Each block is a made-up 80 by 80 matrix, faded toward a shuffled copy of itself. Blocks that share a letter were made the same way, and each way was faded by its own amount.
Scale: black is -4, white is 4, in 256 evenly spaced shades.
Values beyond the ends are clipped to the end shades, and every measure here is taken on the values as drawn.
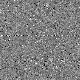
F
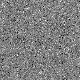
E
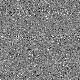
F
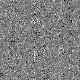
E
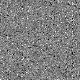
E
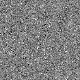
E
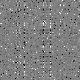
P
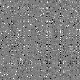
P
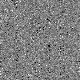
E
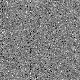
E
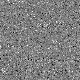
F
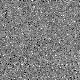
F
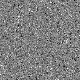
E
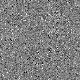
E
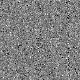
E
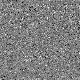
F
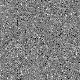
E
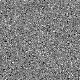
E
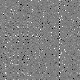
P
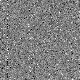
E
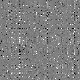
P
